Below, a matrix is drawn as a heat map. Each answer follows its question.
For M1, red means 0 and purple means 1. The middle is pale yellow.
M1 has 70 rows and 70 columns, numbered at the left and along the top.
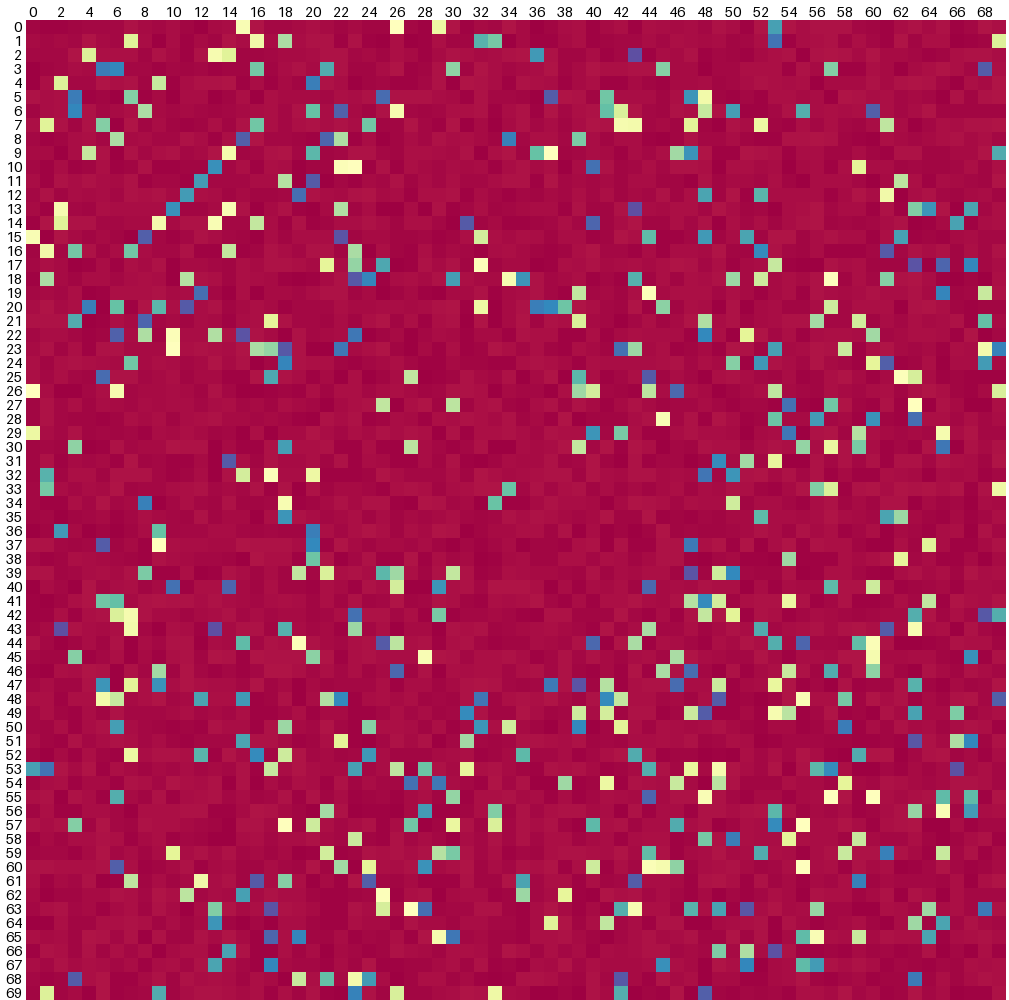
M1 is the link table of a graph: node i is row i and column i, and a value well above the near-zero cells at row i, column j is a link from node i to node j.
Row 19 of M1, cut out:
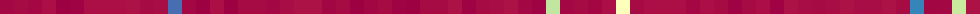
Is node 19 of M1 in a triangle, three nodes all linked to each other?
no
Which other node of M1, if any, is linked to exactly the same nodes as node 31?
node 66
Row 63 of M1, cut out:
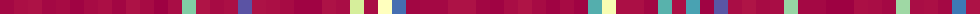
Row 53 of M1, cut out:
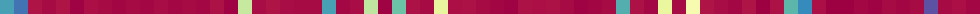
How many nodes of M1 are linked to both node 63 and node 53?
5
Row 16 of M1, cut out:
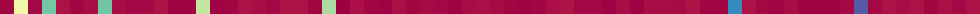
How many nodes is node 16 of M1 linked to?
7
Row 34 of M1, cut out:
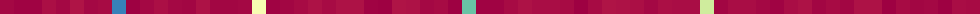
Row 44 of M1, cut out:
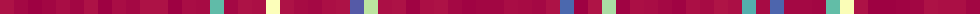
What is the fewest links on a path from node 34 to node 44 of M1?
3
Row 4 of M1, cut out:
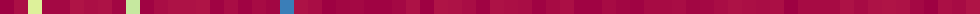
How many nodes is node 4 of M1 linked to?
3
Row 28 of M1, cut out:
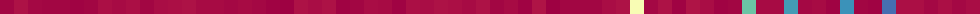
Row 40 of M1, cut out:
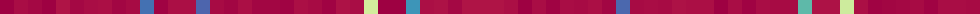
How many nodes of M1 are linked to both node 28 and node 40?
1
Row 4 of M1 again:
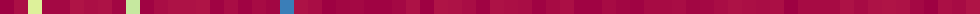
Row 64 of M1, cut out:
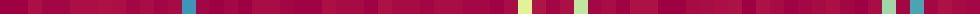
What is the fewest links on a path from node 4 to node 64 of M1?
3
